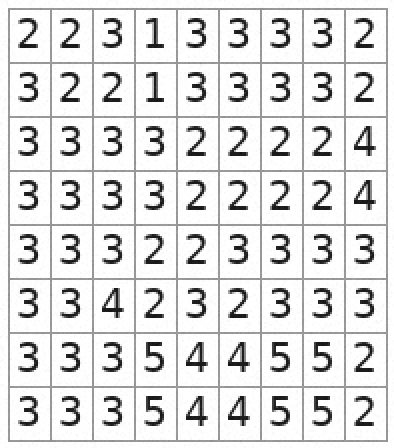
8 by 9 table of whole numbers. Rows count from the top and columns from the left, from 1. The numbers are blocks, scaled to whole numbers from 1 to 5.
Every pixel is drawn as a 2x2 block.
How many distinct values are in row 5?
2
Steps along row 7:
same same up down same up same down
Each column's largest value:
3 3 4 5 4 4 5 5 4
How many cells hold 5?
6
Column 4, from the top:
1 1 3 3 2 2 5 5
